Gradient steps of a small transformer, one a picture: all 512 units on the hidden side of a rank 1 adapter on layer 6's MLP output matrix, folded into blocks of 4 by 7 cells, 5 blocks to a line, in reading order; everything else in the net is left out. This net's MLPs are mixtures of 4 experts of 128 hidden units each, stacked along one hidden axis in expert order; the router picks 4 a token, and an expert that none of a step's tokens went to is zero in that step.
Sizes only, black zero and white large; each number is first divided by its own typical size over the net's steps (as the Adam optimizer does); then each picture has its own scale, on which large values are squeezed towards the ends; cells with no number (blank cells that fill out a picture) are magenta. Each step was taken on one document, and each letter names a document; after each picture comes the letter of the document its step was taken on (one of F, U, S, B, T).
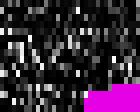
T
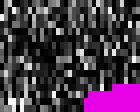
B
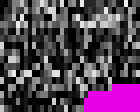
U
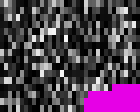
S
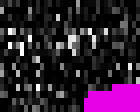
T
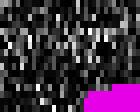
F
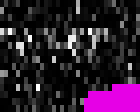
T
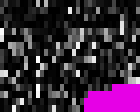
T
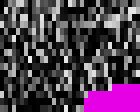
U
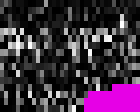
F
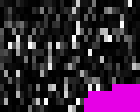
F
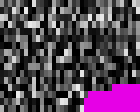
B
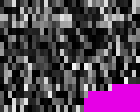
U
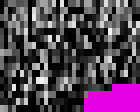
U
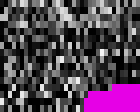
B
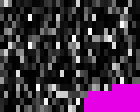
F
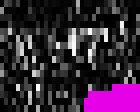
T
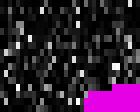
F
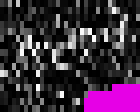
T
